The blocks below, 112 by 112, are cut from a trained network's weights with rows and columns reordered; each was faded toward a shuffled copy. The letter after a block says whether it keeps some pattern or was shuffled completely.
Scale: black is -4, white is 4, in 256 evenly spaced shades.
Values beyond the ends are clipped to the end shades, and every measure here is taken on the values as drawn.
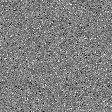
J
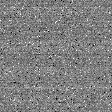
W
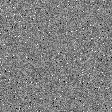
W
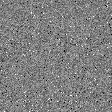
W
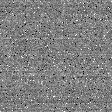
W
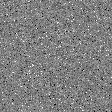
J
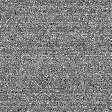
W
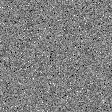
J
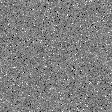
J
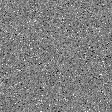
J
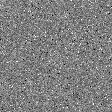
J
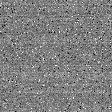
W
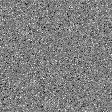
J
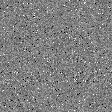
W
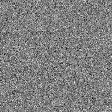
W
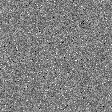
J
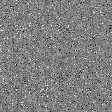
W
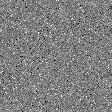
J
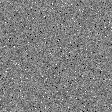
J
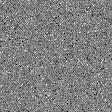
J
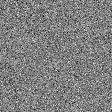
J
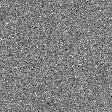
J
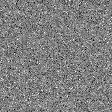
J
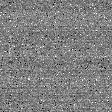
W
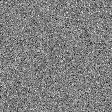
J
